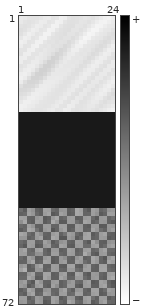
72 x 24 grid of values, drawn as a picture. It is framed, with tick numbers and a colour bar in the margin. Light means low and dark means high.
It is made of 3 by 1 panels. Panel 1,1: very low, slanting up to the right, faint in contrast. Panel 2,1: very high, flat. Panel 3,1: middling, checkered, strong in contrast.
